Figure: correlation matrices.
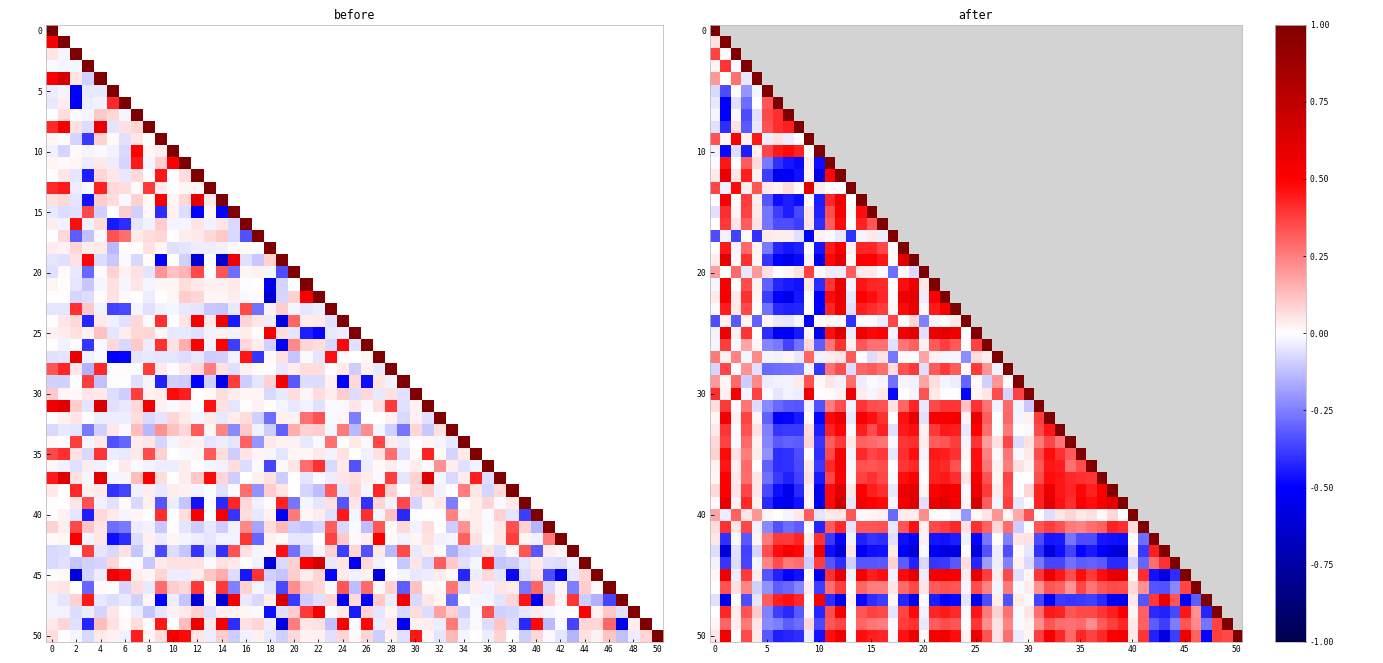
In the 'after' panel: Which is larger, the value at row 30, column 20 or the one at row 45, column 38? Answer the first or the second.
the second
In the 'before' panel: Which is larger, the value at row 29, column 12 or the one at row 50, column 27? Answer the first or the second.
the second
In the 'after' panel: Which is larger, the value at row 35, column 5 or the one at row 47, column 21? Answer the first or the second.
the first
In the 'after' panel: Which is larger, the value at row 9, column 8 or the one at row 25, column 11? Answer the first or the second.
the second
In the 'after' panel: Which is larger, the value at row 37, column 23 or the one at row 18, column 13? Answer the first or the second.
the first
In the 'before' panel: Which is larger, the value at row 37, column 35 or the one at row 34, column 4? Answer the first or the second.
the first
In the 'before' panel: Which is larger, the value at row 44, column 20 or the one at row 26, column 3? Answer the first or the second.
the first
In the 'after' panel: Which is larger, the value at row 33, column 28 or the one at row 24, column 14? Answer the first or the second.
the first
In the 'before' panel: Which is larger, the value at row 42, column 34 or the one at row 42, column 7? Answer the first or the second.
the first
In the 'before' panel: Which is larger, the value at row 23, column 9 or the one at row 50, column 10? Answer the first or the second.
the second
